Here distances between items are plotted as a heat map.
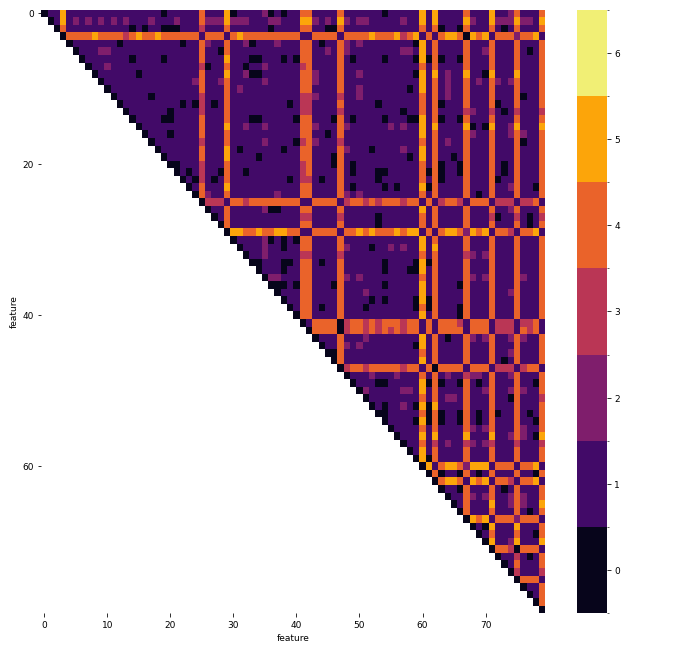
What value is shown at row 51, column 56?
1
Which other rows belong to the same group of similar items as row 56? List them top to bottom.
0, 1, 2, 4, 5, 6, 7, 8, 9, 10, 11, 12, 13, 14, 15, 16, 17, 18, 19, 20, 21, 22, 23, 24, 26, 27, 28, 30, 31, 32, 33, 34, 35, 36, 37, 38, 39, 40, 43, 44, 45, 46, 48, 49, 50, 51, 52, 53, 54, 55, 57, 58, 59, 61, 63, 64, 65, 66, 68, 69, 70, 72, 73, 74, 76, 77, 78
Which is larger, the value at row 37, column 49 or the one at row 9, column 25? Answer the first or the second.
the second
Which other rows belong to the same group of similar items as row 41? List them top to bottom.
3, 25, 29, 42, 47, 60, 62, 67, 71, 75, 79
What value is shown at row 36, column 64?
1
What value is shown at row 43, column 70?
2
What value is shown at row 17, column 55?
1
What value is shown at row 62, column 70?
5
